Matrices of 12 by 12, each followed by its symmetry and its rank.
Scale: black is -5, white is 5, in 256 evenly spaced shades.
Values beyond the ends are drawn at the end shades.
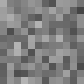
neither, full rank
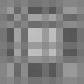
symmetric, rank one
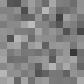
neither, full rank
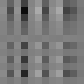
neither, rank one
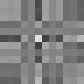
symmetric, rank one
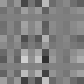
neither, rank one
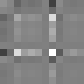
symmetric, rank one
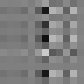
neither, rank one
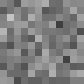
neither, full rank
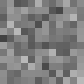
neither, full rank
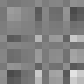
symmetric, rank one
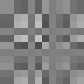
symmetric, rank one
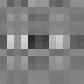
neither, rank one
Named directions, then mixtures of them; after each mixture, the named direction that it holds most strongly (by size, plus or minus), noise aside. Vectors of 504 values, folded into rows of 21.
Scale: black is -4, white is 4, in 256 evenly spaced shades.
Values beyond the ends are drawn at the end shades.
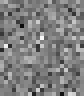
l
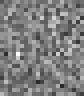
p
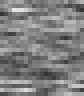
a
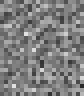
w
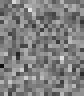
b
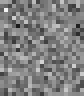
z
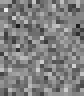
z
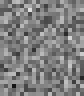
w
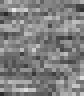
a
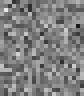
z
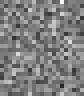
p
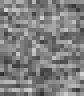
a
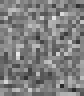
p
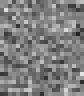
z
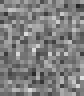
p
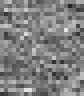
a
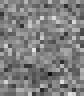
l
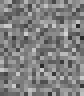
w
